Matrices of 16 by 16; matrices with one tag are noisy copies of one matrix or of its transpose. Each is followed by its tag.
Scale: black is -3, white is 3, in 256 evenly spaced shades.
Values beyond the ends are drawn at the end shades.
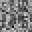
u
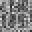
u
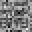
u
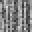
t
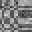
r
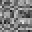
r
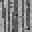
t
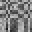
r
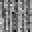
t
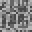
u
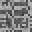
u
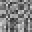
r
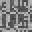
u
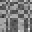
r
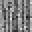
t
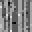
t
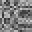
r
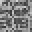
u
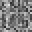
u
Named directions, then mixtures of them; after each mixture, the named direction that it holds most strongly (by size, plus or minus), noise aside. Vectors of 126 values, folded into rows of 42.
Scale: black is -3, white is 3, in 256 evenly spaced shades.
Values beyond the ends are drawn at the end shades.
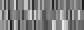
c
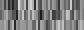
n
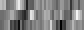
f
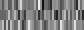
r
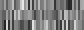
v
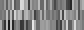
v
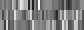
v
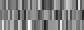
r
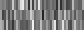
v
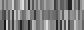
v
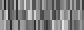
c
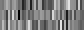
v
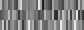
r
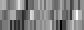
f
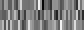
r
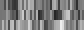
n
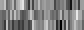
v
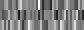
r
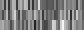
c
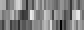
f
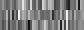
v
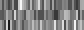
v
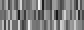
r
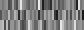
r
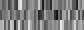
r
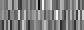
r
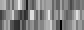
f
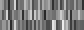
c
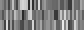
v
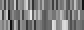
c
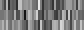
r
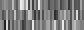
v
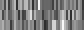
c
